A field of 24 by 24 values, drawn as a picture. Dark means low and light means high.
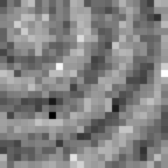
No seam splits the table. No overall slope runs across the table. Rings spread out from the top left. Neither half mirrors the other.
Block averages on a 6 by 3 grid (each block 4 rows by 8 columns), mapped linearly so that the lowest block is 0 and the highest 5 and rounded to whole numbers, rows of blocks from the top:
4 3 2 | 4 3 4 | 3 3 3 | 0 3 2 | 4 1 3 | 1 5 2
